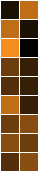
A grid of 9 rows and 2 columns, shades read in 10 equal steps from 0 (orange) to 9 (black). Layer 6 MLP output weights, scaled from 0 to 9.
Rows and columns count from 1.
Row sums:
10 10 9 12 13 9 9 9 10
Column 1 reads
8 2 0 5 6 2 5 4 6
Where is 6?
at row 5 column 1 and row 9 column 1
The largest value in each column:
8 9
